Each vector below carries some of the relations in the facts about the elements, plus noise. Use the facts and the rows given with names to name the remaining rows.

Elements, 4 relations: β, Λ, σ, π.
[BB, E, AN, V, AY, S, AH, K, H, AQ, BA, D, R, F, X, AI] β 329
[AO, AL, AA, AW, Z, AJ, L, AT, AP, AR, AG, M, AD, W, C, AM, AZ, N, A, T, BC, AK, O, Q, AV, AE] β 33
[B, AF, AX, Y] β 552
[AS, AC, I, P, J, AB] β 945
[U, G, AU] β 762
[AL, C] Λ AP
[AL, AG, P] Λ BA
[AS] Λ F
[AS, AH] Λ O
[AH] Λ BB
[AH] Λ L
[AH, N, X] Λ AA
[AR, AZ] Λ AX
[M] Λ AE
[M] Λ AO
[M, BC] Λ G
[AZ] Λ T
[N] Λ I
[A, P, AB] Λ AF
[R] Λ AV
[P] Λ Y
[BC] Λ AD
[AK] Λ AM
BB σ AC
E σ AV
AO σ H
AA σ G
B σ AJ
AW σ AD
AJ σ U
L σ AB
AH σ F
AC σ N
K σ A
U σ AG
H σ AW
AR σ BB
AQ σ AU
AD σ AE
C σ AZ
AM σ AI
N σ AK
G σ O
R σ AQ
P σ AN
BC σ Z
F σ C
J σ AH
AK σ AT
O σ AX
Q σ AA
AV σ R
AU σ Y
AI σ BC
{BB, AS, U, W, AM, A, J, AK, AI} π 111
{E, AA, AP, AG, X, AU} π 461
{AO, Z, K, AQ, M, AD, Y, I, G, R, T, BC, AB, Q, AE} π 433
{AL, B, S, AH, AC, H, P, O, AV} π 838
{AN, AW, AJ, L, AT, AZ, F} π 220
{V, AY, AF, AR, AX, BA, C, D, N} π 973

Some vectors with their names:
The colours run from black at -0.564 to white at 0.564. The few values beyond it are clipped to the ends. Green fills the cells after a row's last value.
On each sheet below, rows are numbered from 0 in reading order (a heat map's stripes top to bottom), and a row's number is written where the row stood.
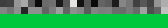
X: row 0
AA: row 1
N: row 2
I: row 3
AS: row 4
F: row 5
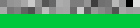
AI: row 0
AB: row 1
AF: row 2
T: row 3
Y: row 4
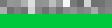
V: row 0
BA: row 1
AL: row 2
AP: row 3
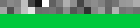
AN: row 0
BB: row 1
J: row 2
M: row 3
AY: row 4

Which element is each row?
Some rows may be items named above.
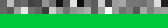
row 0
AZ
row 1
L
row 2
N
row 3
AT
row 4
U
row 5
AK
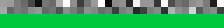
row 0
U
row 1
AA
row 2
P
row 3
AR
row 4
R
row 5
R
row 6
AX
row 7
AQ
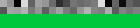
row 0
Y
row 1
B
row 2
O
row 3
AC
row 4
I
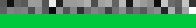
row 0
I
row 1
E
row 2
AH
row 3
K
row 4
AV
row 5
AU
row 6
AT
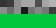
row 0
X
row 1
K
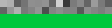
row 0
AG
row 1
AM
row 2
G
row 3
W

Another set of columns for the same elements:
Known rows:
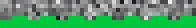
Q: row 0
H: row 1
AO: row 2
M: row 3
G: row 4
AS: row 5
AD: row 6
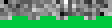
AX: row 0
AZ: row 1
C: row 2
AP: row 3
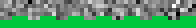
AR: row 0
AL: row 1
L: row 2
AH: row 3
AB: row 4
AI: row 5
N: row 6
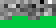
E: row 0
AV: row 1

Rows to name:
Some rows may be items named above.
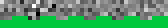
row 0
AA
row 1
N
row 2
B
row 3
U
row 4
U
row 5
AZ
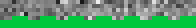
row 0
AM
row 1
K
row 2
P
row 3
AS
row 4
AN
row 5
X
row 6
W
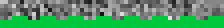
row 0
F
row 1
BB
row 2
O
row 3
AP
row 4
I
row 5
AT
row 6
BA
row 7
K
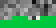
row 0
W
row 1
AF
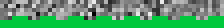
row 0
AU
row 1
AK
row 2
X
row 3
AC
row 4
AG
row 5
Y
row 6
J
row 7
AN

